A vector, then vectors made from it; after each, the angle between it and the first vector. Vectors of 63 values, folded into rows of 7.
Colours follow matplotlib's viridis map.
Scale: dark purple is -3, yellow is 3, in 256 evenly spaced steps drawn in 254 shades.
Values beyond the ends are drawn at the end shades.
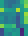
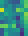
nearly parallel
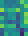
nearly parallel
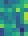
nearly parallel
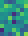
partly aligned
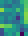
nearly parallel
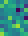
partly opposed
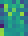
partly opposed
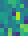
partly opposed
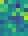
partly aligned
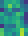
nearly opposite
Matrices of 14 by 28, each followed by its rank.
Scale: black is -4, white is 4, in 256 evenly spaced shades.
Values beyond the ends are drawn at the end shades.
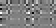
two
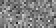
full rank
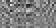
three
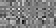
three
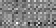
three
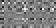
three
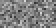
full rank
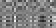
two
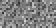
full rank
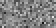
full rank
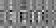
two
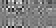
two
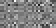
three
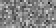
full rank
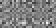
three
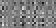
two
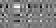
two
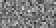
full rank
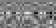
two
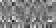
three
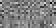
three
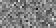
full rank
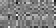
three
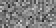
full rank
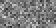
full rank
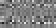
two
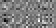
three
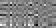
two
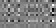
two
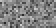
full rank
